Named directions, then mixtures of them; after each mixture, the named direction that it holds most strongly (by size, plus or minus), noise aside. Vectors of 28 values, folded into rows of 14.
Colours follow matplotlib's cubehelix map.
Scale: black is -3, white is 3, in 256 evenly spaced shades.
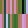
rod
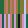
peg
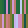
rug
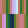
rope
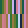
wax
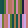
wax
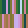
rug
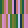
wax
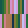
peg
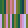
rod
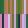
peg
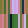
rope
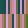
rug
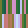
rug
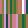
rod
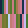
wax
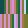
rug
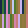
rug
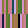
wax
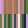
peg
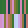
rug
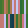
rope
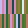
wax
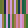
rod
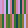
rug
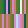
rug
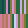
rug
